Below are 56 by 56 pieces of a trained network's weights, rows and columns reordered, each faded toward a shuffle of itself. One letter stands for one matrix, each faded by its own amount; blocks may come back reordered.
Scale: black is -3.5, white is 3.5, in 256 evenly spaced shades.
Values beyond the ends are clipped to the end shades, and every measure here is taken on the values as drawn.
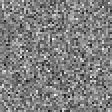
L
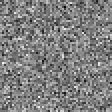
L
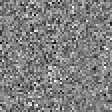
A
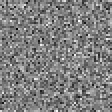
L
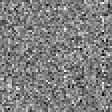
A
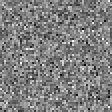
L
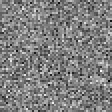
L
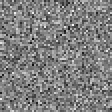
L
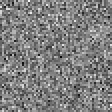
L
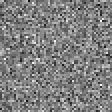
L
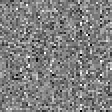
A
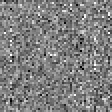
A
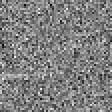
L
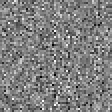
A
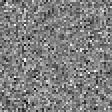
A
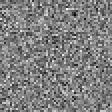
L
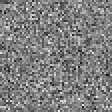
L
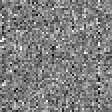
A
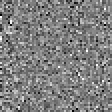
A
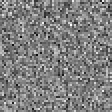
L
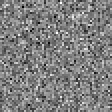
L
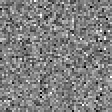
A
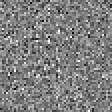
A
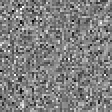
A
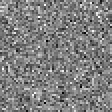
A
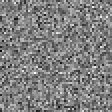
L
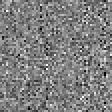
A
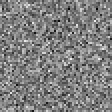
L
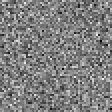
L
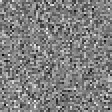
L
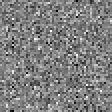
A
